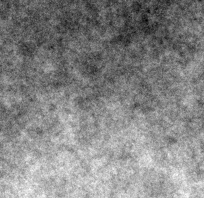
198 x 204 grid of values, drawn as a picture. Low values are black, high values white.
Values rise toward the bottom. The texture is blotchy. No row or column stands out. On average the colour sits 50% of the way up the scale. No regular stripes run through it.
